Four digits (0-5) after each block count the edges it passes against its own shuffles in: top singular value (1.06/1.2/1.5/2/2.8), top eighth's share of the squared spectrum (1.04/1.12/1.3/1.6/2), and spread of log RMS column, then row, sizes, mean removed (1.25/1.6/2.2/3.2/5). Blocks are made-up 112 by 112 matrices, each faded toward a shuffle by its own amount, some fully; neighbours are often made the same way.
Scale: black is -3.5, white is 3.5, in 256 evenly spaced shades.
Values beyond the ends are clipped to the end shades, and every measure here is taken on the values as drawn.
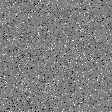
0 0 0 0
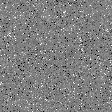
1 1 1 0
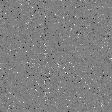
2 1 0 0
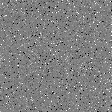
0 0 0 0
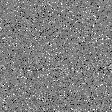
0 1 0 1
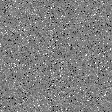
2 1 1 0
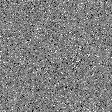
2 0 0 0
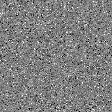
3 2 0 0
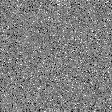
3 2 0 1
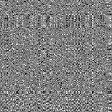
5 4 3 3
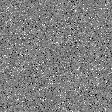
2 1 0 0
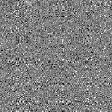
4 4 2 2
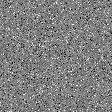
1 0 0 0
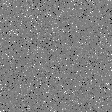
0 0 0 0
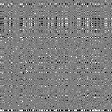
5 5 3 4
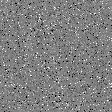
2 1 0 0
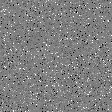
0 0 0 0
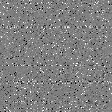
4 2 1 2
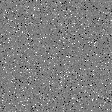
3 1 0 0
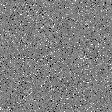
3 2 0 0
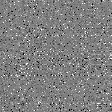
4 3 1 2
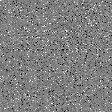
4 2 1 1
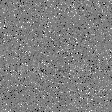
2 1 0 0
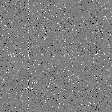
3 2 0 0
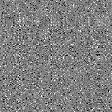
4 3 2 2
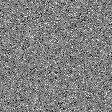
3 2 0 0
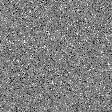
0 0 0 0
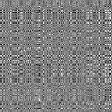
5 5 4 4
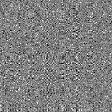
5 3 2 2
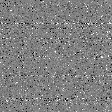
2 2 1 2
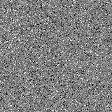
2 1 0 0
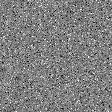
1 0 0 0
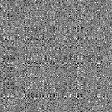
5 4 3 3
